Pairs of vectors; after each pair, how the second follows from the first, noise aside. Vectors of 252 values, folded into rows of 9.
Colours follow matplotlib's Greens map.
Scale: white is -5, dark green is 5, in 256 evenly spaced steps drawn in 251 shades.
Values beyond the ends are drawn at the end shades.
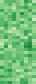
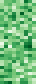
scaled up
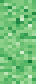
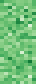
copied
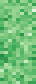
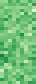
copied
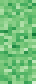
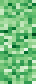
scaled up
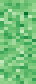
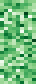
scaled up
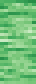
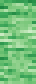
copied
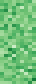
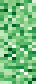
scaled up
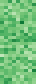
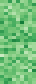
copied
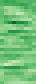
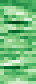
scaled up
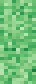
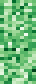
scaled up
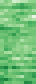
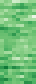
copied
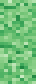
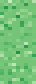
partly zeroed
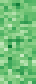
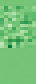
partly zeroed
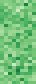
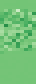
partly zeroed
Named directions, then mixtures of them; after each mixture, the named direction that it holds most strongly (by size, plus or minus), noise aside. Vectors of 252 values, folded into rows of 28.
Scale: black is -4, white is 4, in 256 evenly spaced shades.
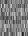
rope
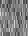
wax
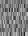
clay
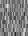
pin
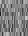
wax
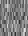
pin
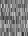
rope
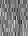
wax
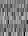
rope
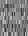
pin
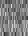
wax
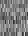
rope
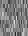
wax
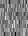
pin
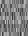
rope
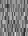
pin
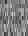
rope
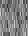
wax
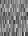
clay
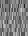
clay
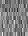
clay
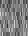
wax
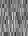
wax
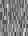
pin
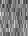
wax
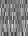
rope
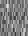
pin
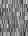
wax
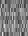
rope
